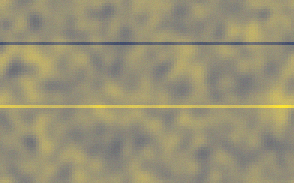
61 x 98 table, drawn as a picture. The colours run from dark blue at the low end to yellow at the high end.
A few values lie far out on both sides of the bulk. There is no overall slope. Rows 15 and 36 stand out from the rest. On average the colour sits 60% of the way up the scale.
